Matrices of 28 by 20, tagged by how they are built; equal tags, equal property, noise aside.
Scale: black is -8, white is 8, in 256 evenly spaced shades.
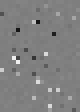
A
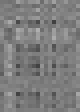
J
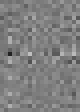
J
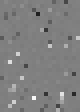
A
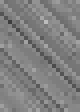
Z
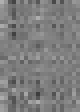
J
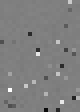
A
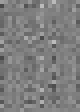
J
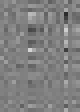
J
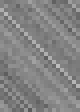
Z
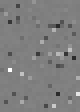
A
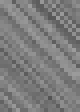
Z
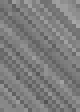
Z
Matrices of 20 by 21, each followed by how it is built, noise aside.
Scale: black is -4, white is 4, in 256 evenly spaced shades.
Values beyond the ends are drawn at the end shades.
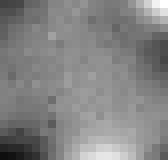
smooth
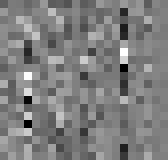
uneven columns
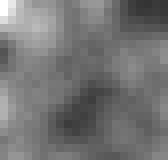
smooth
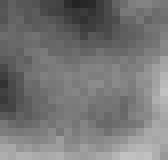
smooth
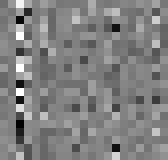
uneven columns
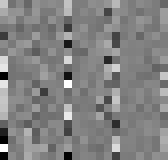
uneven columns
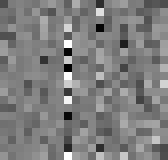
uneven columns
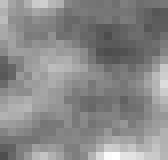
smooth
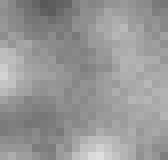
smooth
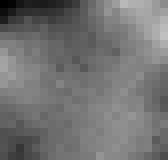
smooth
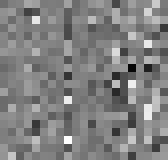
uneven columns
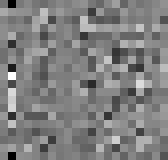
uneven columns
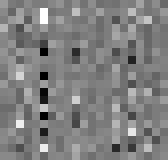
uneven columns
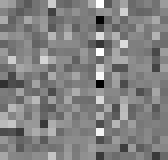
uneven columns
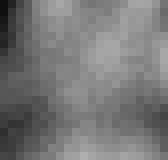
smooth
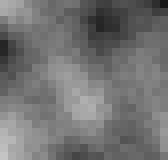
smooth
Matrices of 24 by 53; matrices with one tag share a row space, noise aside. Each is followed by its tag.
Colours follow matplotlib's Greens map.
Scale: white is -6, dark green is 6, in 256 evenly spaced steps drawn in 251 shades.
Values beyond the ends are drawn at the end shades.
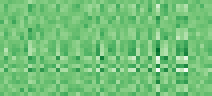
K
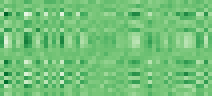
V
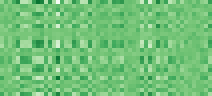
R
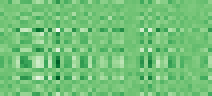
R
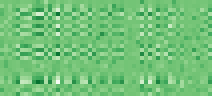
R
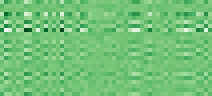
V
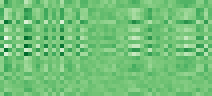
V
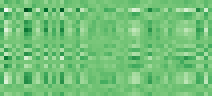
V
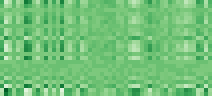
V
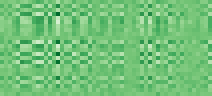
R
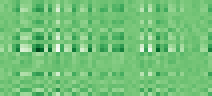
R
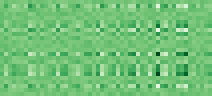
K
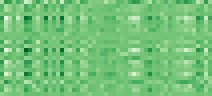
V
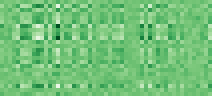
R
